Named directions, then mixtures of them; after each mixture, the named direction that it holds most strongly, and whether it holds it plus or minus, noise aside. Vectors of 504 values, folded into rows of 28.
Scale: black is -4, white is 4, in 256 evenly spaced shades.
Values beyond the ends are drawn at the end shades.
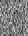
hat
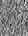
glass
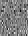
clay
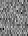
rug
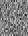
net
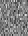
net, minus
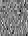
glass, minus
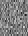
net, plus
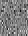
clay, plus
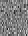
clay, plus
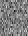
net, minus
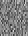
glass, plus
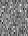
clay, minus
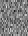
net, minus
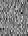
rug, plus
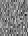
net, plus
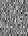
rug, plus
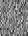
glass, minus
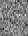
net, minus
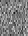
hat, plus
